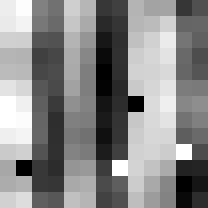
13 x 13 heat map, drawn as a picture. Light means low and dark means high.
The centre is the ninth with the highest average. The values spread evenly over their range. Overall the values sit about 50% of the way up the scale. Upright stripes repeat 3 times across the table. Four lone cells stand out: two far higher and two far lower than their neighbours.
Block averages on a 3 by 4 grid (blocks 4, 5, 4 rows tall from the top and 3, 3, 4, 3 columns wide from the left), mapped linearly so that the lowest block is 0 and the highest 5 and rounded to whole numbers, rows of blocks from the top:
0243 | 0442 | 3325
